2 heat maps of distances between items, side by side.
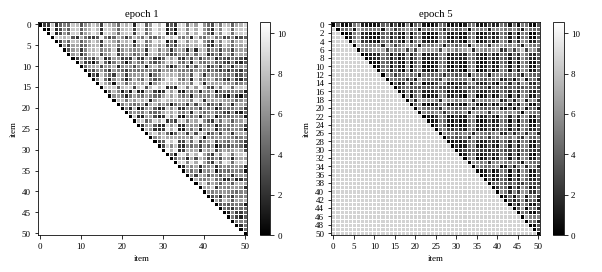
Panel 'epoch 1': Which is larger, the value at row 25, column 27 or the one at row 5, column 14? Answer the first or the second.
the second
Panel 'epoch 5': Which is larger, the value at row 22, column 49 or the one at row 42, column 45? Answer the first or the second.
the second
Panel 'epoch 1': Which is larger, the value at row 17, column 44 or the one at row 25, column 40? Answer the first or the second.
the second
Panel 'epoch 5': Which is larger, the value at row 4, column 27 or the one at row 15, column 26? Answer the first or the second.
the first
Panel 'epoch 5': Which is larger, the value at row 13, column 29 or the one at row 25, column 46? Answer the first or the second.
the second
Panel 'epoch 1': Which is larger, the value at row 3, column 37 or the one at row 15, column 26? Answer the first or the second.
the second
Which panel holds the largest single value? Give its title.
epoch 1
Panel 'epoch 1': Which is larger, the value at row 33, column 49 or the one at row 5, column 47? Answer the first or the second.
the first
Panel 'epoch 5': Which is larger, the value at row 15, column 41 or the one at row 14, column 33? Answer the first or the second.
the second
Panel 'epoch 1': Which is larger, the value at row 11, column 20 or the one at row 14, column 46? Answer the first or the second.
the second
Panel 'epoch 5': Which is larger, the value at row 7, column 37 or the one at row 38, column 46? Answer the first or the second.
the second
